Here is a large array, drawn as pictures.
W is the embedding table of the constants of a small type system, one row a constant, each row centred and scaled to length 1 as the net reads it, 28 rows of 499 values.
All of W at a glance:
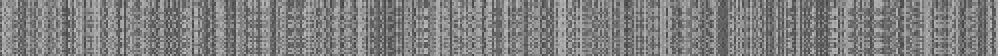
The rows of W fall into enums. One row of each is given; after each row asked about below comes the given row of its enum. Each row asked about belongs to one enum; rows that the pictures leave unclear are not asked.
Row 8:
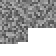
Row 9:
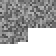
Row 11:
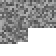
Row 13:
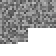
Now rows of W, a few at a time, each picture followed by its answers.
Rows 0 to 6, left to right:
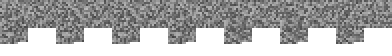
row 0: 9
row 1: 8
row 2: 8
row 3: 9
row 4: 11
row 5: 11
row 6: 13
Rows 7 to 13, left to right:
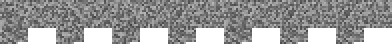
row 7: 11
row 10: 13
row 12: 13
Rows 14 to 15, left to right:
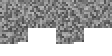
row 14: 9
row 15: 8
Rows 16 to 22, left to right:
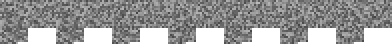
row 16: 11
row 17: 11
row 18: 13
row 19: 9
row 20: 13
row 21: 9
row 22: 8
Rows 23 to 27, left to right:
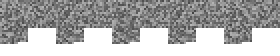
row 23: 9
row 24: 13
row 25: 11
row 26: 13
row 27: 8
